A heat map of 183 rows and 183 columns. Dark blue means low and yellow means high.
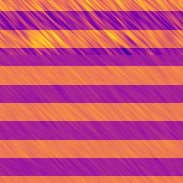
Slope: none. Average level on the scale: 50%. Histogram: two levels. Seam: horizontal, 30% of the way down, the bottom part calmer. Stripes: horizontal, repeating 5 times.
